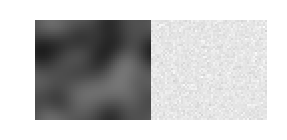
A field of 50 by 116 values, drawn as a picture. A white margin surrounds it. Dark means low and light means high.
It is made of 1 by 2 panels. Panel 1,1: low, smooth. Panel 1,2: very high, fine-grained, faint in contrast.
